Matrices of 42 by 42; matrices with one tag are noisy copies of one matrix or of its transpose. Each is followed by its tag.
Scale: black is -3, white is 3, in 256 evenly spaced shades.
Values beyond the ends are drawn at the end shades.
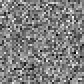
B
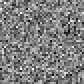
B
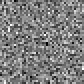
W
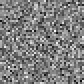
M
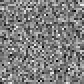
W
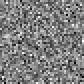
M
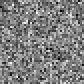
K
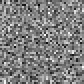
W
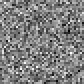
B
